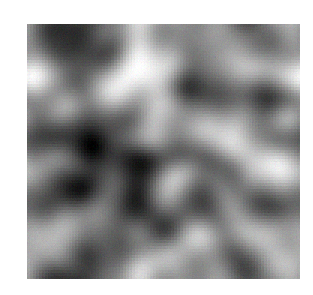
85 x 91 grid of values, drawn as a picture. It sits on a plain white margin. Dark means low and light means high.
Lone odd cells: none. Mirror symmetry: none. Ninth with the lowest average: middle left. Grain: smooth. Average level on the scale: 50%.
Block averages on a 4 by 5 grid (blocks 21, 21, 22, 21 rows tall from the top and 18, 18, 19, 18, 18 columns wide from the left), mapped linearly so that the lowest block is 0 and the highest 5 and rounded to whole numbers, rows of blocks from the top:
2 3 5 3 4
2 2 4 4 3
1 0 2 2 4
3 2 3 3 4
